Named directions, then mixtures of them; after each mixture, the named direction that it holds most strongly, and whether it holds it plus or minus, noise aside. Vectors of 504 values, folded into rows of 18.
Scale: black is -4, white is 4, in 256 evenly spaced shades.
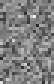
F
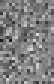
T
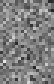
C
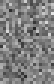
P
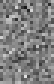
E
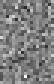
E, plus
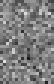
C, plus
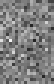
T, minus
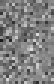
T, plus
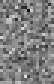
E, plus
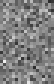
C, plus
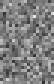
F, plus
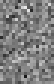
E, minus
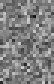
F, minus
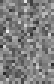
P, plus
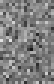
T, minus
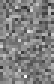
E, plus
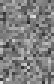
F, plus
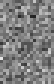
F, minus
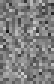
P, minus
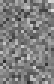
C, minus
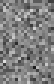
C, plus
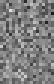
P, minus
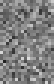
C, minus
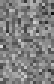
P, minus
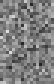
E, plus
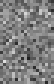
C, plus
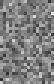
F, plus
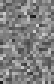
F, minus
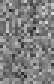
P, plus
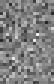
T, plus
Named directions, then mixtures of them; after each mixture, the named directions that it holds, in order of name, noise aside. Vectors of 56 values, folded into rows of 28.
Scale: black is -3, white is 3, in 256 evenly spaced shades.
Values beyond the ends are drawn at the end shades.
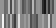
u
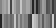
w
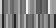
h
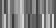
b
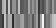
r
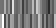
b, h, u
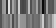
r, u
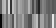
r, w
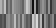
b, h, w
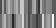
b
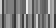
h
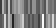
b, r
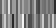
b, r, w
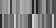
w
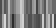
b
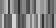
b, h, r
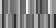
h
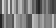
r, w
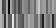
b, r, w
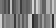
w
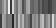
r, u, w
